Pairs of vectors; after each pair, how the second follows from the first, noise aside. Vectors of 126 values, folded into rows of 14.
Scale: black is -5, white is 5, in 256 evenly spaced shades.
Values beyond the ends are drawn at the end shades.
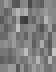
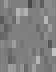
partly zeroed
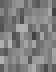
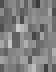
copied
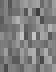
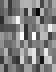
scaled up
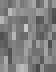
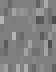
partly zeroed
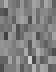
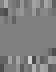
partly zeroed
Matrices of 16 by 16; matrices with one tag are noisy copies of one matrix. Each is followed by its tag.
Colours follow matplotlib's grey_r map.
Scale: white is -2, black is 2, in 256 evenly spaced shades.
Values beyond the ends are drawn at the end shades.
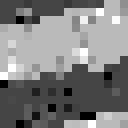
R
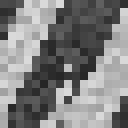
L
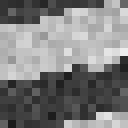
R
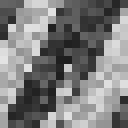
L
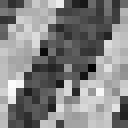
L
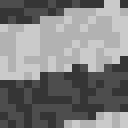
R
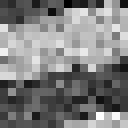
R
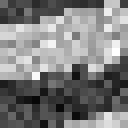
R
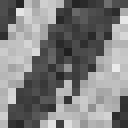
L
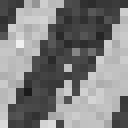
L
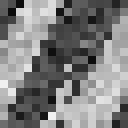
L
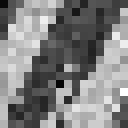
L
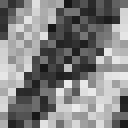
L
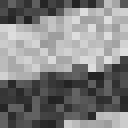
R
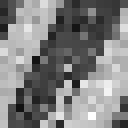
L
